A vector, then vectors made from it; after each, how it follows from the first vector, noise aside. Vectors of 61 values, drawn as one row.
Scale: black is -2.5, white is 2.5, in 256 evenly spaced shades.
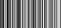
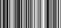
sign-scrambled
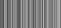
shrunk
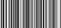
sign-scrambled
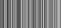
shrunk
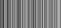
shrunk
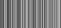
shrunk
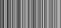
shrunk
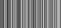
shrunk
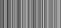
shrunk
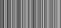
shrunk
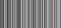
shrunk
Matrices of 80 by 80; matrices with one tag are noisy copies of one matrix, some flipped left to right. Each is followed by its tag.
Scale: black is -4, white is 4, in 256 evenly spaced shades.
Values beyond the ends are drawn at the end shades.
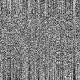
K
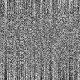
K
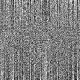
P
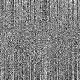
P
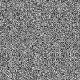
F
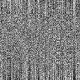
K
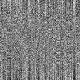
K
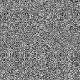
F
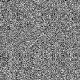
F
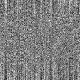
K
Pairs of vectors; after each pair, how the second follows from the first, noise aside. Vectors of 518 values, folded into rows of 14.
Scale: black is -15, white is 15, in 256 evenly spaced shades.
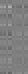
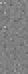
shuffled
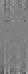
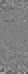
sign-scrambled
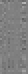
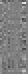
scaled up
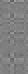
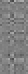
scaled up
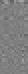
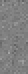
shuffled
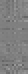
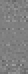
sign-scrambled
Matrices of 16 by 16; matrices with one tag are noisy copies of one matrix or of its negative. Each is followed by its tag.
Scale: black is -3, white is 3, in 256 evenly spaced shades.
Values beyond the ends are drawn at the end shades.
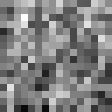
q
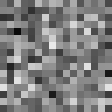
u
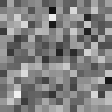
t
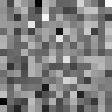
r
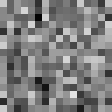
r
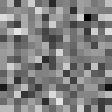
u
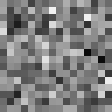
t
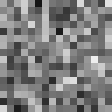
r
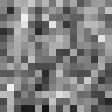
q
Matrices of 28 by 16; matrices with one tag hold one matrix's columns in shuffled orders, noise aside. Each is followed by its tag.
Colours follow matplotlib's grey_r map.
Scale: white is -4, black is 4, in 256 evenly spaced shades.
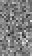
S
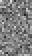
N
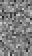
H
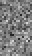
S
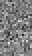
S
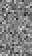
N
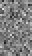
H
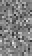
S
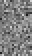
N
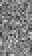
S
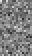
N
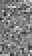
N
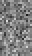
S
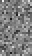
N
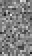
N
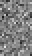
H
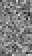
N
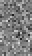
S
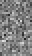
S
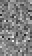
S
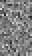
H
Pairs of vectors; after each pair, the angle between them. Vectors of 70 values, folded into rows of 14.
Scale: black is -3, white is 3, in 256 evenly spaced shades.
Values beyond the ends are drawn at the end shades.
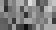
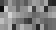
partly opposed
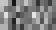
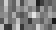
partly aligned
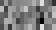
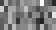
nearly parallel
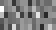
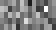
partly aligned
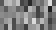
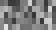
partly opposed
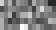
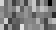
partly aligned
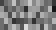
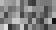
partly opposed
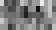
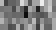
nearly parallel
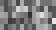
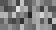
nearly parallel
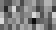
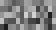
partly aligned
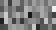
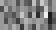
orthogonal
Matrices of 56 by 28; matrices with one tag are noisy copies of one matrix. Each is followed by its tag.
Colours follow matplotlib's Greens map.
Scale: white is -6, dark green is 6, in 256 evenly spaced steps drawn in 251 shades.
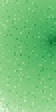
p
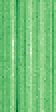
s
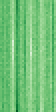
s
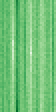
s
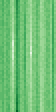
s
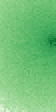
p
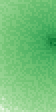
p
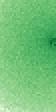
p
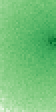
p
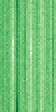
s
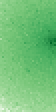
p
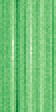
s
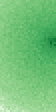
p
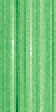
s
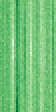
s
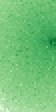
p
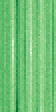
s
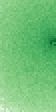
p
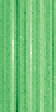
s
